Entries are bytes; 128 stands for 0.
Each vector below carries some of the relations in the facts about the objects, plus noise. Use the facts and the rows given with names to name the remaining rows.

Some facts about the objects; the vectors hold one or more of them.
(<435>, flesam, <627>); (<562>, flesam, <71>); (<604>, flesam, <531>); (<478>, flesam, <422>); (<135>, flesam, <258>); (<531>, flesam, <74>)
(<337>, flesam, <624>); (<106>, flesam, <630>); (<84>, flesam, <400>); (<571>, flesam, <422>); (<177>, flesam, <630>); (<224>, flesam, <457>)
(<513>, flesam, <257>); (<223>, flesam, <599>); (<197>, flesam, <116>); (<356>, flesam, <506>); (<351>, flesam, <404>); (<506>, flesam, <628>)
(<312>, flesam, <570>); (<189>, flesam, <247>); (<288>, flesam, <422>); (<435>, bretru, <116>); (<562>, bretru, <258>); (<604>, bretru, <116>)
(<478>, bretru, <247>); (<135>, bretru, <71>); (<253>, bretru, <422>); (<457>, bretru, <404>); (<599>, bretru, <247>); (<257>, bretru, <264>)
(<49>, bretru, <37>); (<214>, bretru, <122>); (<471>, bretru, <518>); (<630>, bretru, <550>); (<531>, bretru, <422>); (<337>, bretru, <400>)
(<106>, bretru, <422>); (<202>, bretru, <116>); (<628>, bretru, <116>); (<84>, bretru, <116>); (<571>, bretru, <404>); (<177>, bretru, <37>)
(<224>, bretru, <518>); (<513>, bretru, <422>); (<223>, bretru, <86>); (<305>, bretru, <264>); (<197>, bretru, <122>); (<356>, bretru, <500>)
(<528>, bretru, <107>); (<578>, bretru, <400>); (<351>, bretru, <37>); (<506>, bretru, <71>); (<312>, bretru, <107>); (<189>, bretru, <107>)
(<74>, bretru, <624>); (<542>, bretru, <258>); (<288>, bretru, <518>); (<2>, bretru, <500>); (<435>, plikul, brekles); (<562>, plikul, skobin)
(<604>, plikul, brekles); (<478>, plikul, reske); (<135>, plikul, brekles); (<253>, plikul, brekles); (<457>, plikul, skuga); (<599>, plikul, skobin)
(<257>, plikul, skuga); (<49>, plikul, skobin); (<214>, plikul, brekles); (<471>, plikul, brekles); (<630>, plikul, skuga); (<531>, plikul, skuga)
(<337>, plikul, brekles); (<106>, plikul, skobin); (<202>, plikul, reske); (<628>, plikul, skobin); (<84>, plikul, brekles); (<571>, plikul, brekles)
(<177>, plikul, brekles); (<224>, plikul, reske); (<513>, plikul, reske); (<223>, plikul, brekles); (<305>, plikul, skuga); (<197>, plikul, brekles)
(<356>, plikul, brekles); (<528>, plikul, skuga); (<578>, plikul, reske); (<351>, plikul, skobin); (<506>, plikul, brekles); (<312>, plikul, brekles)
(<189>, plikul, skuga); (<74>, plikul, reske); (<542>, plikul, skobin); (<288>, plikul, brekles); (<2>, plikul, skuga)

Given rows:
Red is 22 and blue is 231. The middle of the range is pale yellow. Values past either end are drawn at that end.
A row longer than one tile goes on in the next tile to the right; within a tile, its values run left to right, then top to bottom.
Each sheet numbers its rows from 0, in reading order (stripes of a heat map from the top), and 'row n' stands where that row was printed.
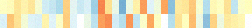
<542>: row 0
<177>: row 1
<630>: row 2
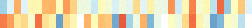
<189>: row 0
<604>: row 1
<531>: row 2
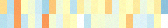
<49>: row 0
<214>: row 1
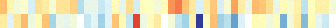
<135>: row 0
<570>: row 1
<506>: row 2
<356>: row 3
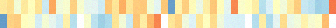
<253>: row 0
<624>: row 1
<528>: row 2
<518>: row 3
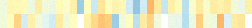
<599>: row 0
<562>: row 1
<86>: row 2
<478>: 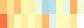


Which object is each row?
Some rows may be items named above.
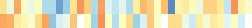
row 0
<288>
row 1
<351>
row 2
<528>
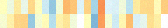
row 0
<562>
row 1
<351>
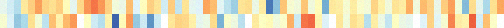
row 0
<624>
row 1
<506>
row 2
<224>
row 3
<116>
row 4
<223>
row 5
<422>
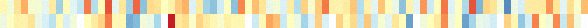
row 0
<74>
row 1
<531>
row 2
<571>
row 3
<513>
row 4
<457>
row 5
<531>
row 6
<107>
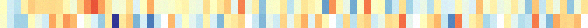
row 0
<624>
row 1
<506>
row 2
<337>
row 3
<37>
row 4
<258>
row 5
<435>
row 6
<404>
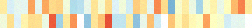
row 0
<247>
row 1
<106>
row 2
<312>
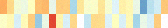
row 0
<264>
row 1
<471>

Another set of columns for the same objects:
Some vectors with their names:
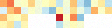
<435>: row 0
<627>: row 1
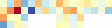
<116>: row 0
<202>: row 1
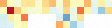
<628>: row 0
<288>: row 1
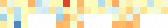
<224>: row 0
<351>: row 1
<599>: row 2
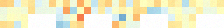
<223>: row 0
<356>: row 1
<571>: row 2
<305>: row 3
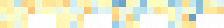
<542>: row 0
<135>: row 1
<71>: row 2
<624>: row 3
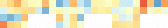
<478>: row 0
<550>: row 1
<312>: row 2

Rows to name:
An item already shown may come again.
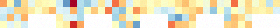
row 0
<630>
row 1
<247>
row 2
<106>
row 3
<478>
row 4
<351>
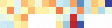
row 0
<506>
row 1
<422>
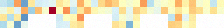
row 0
<518>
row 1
<506>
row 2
<471>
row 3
<49>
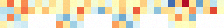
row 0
<177>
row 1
<288>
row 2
<288>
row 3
<37>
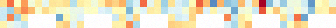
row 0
<177>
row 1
<337>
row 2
<531>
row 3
<312>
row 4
<107>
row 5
<404>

